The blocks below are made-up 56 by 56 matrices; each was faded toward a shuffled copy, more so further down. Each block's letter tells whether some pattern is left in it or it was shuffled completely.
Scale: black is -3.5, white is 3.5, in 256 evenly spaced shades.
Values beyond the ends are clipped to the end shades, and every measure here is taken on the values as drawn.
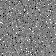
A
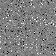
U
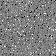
A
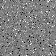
A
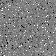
A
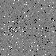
U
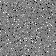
A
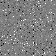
U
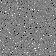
A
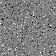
A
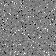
A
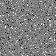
U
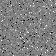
A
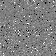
U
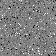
U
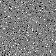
U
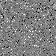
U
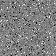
A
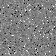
A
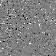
U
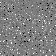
U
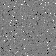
A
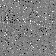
U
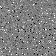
U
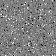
U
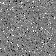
A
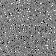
U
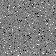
A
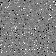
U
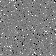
A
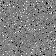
A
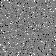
A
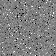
A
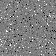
A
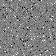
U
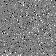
A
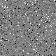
A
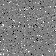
U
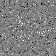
A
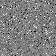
A
